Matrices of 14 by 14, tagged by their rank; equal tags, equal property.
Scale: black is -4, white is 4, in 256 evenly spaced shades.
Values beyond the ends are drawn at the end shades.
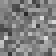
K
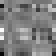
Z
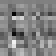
Z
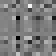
Z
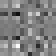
Z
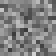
K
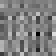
Z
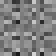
Z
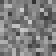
K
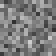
K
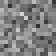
K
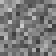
K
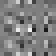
Z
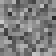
K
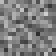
K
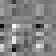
Z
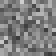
K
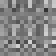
Z
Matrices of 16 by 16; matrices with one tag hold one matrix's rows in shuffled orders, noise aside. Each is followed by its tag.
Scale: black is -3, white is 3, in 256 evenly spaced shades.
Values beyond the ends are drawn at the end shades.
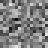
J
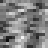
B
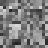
J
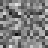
J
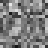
J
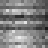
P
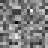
J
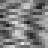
B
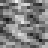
B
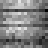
P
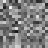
J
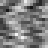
B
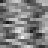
B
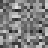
J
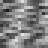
B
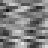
B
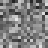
J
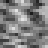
B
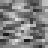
B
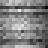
P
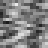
B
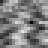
B
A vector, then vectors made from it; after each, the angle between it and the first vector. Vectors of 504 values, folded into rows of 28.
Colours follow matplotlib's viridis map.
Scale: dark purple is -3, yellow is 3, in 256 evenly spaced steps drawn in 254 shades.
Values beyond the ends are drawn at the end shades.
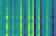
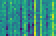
nearly opposite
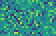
orthogonal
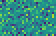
orthogonal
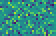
orthogonal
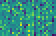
partly aligned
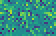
orthogonal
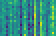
nearly opposite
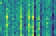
nearly parallel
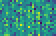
partly aligned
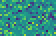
orthogonal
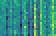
nearly opposite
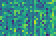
partly opposed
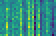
nearly parallel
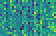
partly opposed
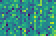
partly opposed
